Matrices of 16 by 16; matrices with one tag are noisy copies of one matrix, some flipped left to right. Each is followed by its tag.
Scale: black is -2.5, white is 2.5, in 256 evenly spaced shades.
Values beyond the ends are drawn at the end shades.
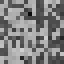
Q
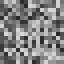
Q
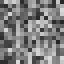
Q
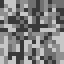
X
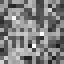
Q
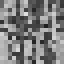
X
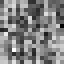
X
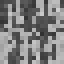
X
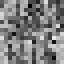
X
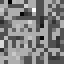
Q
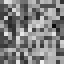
Q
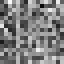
Q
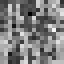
X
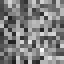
Q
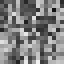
X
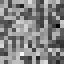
Q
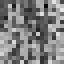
X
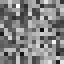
Q
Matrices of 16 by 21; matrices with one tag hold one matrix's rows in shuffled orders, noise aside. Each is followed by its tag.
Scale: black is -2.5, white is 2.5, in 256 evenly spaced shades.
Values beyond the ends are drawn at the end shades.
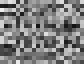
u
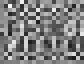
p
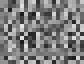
p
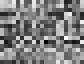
u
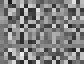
p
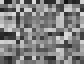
u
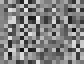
p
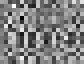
p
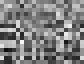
u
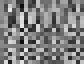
p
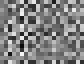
p
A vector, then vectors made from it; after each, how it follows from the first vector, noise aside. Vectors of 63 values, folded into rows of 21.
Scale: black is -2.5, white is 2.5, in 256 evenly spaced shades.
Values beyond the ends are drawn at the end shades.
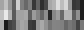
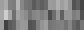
shrunk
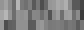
shrunk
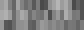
shrunk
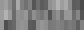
shrunk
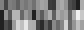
reversed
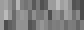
shrunk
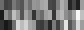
reversed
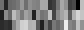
reversed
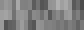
shrunk
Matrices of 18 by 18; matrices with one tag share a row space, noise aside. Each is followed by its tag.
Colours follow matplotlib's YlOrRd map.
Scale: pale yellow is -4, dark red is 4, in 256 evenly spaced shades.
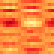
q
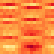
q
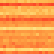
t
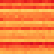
t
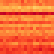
t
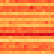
t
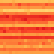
t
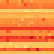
t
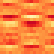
q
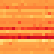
t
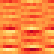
q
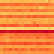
t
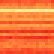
t
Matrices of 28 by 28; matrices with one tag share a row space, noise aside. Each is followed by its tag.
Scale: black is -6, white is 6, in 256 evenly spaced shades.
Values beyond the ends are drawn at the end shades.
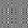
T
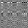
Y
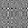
T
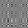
T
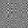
T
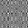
T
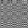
Y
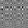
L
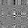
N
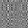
T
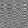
Y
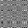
Y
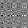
Y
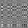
Y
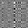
N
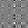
N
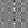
N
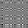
L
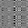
N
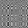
T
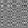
Y
